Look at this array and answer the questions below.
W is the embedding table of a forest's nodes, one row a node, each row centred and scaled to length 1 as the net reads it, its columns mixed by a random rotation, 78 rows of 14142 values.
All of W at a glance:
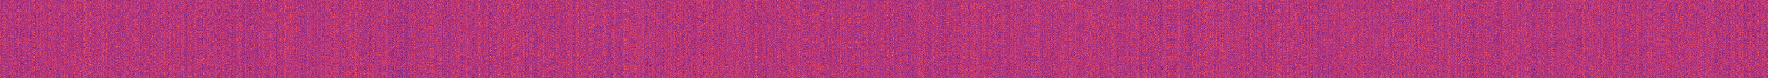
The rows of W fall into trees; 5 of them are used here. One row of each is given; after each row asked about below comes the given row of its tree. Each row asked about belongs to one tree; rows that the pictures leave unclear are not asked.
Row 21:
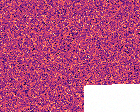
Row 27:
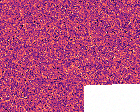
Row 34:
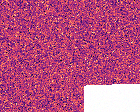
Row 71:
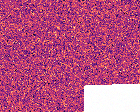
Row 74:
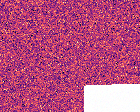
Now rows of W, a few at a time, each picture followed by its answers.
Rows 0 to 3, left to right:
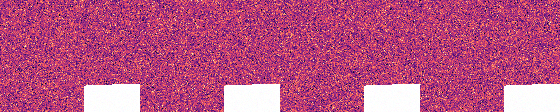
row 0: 34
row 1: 71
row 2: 21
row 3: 27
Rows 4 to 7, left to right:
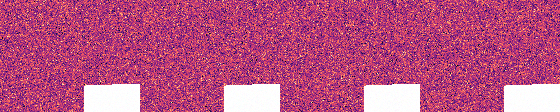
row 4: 74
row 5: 34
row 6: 34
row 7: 71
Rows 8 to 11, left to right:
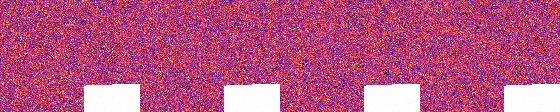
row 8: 34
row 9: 27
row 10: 27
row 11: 27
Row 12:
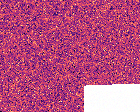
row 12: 21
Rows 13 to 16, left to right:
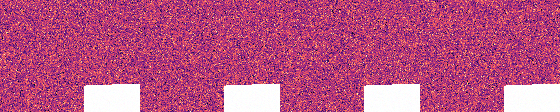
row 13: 74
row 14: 21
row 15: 21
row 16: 71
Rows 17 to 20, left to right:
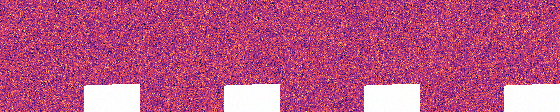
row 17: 71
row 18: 74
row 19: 27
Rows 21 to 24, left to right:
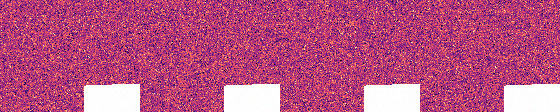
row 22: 74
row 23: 34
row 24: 27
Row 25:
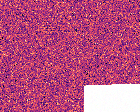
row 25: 74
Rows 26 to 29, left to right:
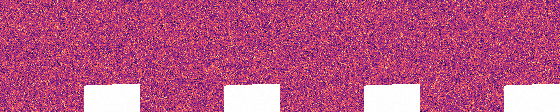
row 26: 71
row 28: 71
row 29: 21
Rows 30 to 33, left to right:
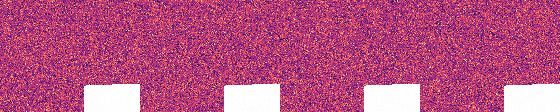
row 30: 27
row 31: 71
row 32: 34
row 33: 21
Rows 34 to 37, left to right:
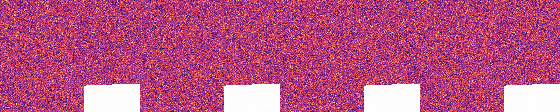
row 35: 21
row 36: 21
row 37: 34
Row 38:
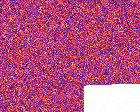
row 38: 27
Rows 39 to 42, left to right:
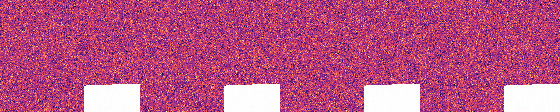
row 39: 27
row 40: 27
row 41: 21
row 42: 74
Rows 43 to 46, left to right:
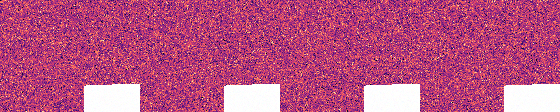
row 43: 27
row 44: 34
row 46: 34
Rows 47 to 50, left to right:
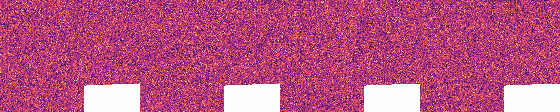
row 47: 74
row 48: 71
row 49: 34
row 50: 27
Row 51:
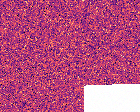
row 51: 34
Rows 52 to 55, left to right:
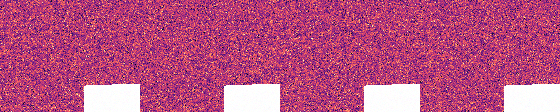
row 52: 21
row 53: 27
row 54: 21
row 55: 21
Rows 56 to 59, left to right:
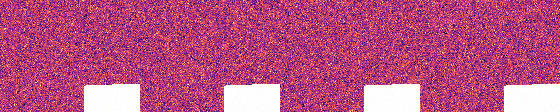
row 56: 34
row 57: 34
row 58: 74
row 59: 71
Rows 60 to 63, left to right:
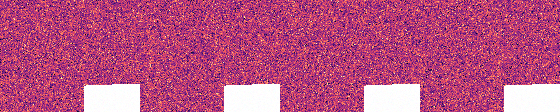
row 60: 34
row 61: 21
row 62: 71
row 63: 74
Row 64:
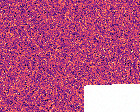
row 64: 21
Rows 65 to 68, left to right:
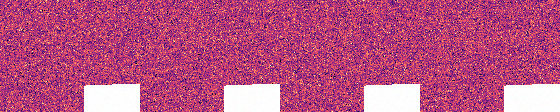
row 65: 71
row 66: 27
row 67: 34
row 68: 27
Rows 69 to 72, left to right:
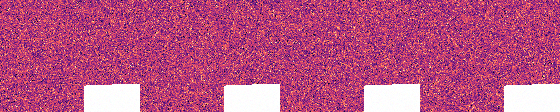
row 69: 27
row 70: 34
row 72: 21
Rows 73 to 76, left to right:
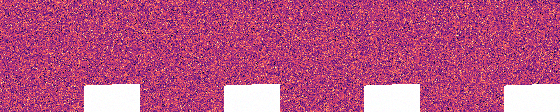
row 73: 74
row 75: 27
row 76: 34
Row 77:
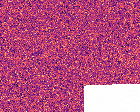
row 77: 27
